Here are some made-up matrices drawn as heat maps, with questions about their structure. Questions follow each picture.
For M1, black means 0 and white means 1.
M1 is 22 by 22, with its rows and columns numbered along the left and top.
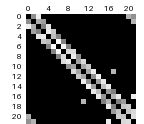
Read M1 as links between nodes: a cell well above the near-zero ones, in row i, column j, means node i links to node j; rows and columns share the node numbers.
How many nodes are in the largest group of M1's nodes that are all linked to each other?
3
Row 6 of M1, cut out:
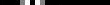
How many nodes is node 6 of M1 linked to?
4
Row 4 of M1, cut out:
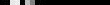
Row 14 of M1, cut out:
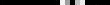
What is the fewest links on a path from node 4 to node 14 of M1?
5
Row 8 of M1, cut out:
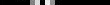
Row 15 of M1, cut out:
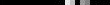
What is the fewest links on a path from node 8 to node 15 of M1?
4
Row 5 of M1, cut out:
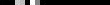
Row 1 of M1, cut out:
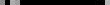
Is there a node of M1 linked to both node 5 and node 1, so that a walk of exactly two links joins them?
yes
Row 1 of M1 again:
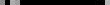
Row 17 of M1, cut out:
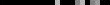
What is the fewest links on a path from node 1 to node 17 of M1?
3
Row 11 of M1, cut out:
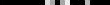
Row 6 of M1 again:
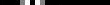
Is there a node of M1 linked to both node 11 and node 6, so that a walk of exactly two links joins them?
no
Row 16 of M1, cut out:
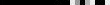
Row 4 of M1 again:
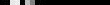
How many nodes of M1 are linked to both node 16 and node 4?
0
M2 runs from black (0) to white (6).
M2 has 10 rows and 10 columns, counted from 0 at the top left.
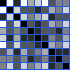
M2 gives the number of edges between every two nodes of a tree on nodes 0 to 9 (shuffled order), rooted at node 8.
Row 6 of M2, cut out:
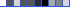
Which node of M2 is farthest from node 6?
0
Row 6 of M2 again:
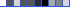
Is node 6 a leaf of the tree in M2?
yes
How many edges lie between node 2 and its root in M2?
2
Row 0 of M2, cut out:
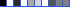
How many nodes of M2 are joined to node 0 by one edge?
1
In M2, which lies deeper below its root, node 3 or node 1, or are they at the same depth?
the same depth
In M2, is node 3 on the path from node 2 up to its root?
no
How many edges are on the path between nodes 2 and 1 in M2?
5
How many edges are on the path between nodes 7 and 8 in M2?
1
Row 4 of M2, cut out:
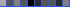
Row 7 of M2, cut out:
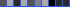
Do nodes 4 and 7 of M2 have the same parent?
yes
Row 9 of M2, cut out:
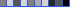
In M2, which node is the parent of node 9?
7
